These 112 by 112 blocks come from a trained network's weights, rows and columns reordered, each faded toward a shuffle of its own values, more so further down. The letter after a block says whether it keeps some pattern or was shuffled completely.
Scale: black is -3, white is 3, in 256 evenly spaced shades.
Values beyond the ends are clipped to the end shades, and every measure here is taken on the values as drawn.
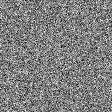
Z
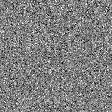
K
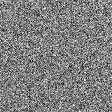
Z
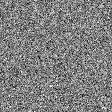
Z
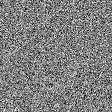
Z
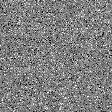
K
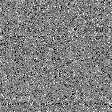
K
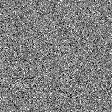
K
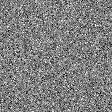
Z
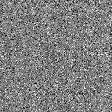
K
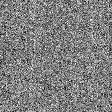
K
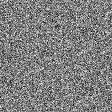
K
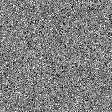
Z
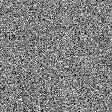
K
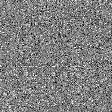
K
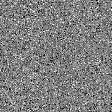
K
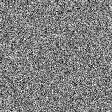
K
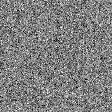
K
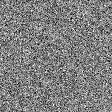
Z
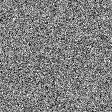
Z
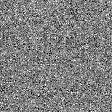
K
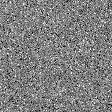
Z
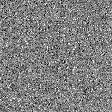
K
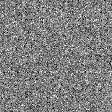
K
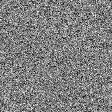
Z
